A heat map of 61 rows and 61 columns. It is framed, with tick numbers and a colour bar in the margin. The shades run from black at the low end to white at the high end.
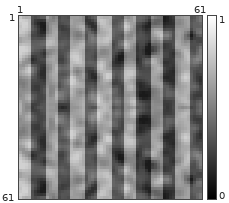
Stripes running up and down repeat 7 times from left to right. The top and bottom halves mirror each other. Overall the values sit about 50% of the way up the scale.
